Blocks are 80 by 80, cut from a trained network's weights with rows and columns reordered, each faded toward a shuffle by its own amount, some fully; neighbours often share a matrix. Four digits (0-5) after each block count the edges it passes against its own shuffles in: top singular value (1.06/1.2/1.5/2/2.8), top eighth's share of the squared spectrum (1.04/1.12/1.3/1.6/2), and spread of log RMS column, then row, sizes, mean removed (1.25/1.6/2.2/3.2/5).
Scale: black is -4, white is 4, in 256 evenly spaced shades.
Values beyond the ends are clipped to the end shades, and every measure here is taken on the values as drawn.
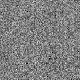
3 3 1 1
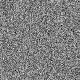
1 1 0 0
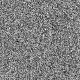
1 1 0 0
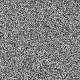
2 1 0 0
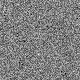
0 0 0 0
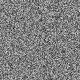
3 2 0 0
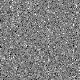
3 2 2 0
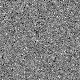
0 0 0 0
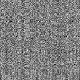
4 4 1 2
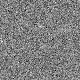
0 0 0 0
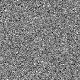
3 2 0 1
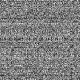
4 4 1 2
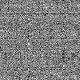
3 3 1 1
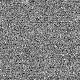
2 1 0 0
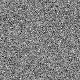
0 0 0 0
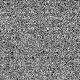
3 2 0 1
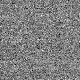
2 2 0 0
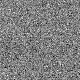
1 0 0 0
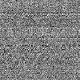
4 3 1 2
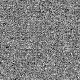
2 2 0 0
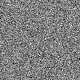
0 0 0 0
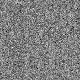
2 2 0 0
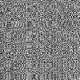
4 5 1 2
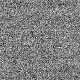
2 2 0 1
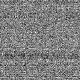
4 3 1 1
